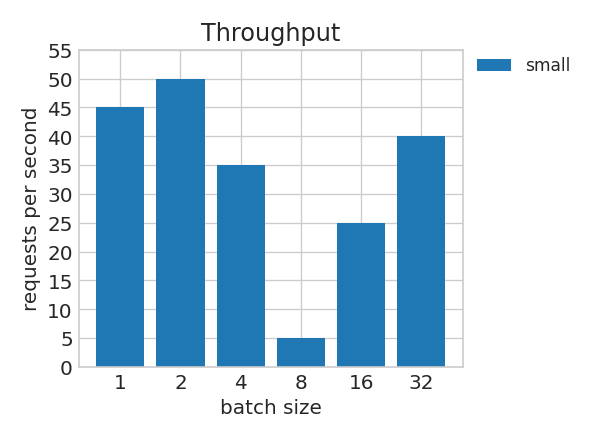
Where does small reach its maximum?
2
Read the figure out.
Title: Throughput
x-axis: batch size, ticks 1 2 4 8 16 32
y-axis: requests per second, ticks 0 5 10 15 20 25 30 35 40 45 50 55
Legend: small
Values:
small: 45 50 35 5 25 40
